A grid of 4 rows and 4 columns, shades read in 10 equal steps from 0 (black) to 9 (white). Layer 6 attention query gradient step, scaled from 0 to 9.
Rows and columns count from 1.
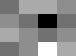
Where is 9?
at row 4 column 3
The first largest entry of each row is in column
2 1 1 3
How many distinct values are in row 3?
3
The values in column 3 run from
0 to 9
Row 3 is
6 5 4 5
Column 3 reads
6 0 4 9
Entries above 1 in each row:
4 3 4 4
